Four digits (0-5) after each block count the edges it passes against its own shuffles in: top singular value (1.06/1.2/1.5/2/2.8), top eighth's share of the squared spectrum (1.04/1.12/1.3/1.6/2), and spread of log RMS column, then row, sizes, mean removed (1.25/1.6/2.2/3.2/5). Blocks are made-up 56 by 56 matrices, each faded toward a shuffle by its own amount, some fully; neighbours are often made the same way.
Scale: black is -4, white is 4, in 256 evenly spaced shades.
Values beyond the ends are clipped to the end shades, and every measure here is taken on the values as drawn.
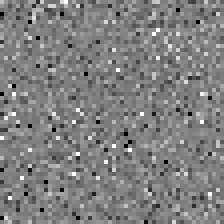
1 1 0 0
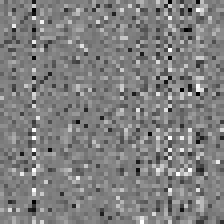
4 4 3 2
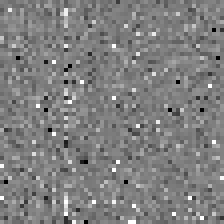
3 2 1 0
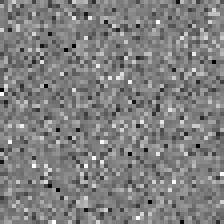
2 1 0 0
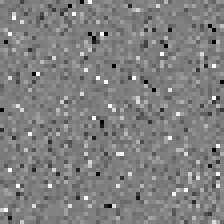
0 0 0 0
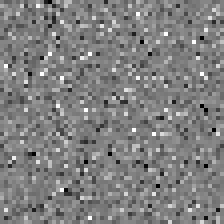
1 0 0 0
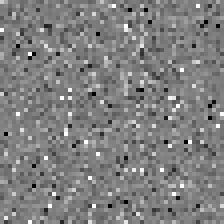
1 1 0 0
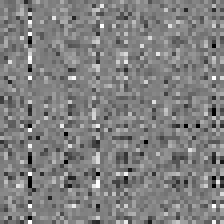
4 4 3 2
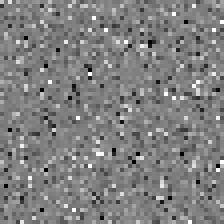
0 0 0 0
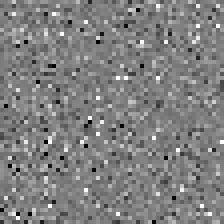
2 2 0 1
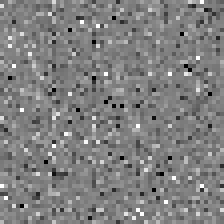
2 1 0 0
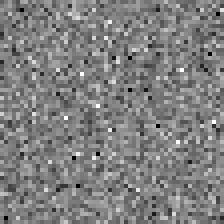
0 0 0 0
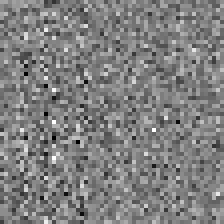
1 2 3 0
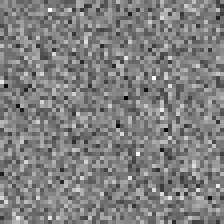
0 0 1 0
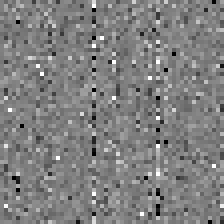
2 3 2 0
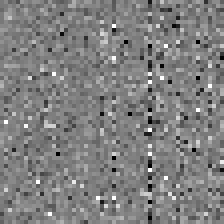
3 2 2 0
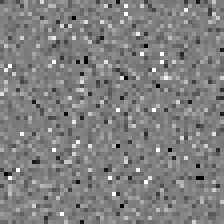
0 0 0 0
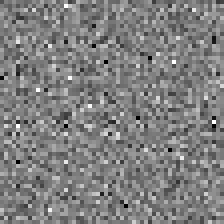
3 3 1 1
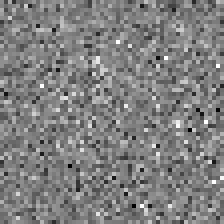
2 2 0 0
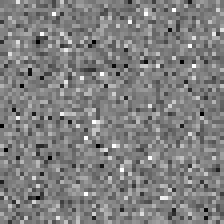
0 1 0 0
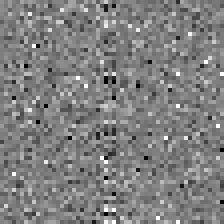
3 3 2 0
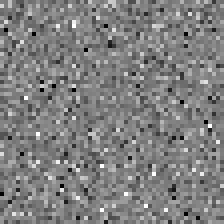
1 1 0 0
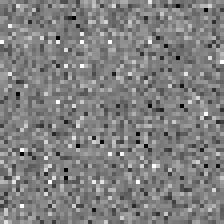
2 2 0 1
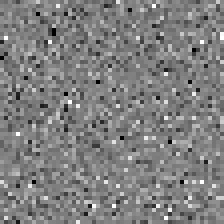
1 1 0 0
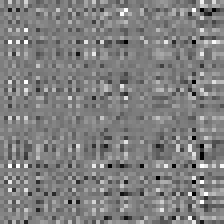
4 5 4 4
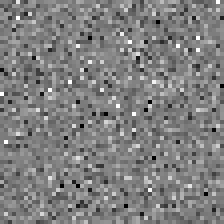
1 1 0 0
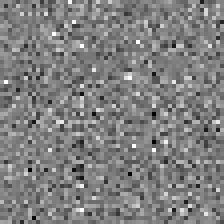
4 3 1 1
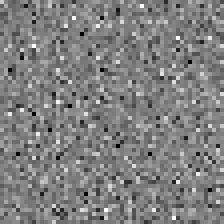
2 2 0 0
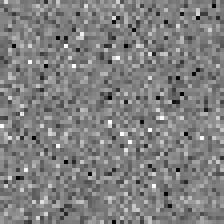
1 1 0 0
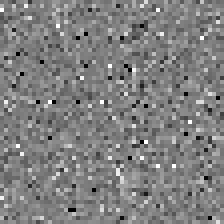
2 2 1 0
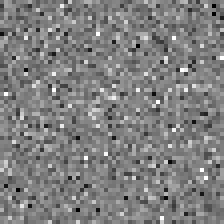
0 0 0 0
